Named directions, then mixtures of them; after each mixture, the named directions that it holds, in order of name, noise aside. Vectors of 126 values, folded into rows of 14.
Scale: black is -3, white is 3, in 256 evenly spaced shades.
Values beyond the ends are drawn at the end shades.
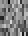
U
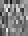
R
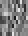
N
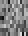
U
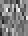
N, R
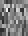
R, U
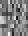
N, U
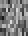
R, U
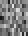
N, U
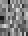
N, U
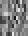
N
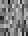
U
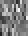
N, R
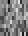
U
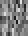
N
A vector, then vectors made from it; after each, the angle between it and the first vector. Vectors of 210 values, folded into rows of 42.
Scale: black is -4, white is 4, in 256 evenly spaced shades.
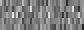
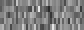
partly opposed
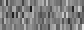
nearly opposite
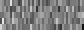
partly aligned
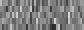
partly aligned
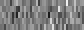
partly opposed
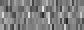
orthogonal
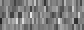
orthogonal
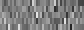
orthogonal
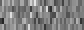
orthogonal
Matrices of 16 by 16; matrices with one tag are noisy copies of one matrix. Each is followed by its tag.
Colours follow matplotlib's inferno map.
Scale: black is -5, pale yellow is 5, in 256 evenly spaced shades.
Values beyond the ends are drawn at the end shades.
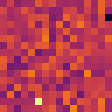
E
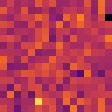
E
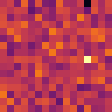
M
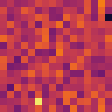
E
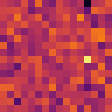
M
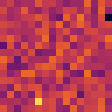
E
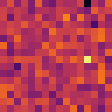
M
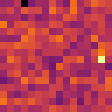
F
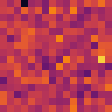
F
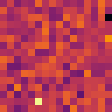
E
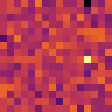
M
